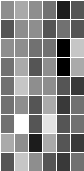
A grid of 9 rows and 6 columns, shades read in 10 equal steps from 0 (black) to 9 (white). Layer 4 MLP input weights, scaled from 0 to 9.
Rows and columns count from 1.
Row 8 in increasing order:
1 2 3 5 6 6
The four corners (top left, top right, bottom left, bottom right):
5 3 3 4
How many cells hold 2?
4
